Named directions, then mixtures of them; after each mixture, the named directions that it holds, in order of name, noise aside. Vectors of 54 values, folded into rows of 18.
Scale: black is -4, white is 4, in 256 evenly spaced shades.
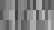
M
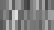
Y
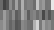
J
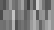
J, M, Y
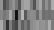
J, M, Y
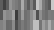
J, M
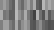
M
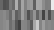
J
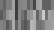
M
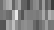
J, Y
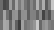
J, Y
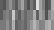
J, M, Y
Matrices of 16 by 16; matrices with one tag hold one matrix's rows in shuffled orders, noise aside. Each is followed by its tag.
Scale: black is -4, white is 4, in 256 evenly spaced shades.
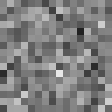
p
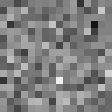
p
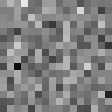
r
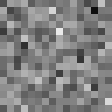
p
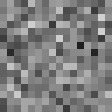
p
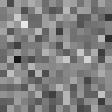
r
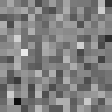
r
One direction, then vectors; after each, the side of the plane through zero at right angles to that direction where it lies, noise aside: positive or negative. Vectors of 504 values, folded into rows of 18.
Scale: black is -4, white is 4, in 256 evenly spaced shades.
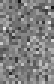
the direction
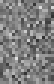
negative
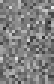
negative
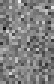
negative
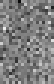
positive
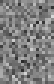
positive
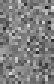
negative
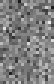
positive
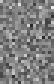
negative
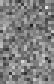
positive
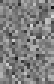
positive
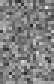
positive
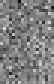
positive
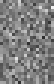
negative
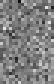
positive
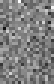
negative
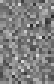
negative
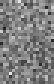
negative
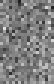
positive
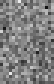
negative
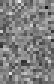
negative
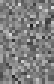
negative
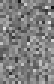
positive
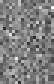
negative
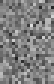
positive
